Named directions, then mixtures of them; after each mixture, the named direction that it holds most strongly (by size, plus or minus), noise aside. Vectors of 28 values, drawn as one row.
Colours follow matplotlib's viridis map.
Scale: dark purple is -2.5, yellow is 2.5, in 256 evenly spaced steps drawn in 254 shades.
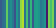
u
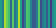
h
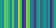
h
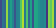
u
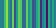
h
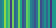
h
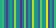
u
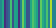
h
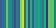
u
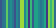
u
